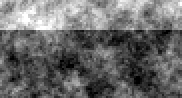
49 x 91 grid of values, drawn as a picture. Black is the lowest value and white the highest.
The top left is the ninth with the highest average. Overall the values sit about 40% of the way up the scale. A horizontal seam about 30% of the way down splits the table, and the top part is higher.
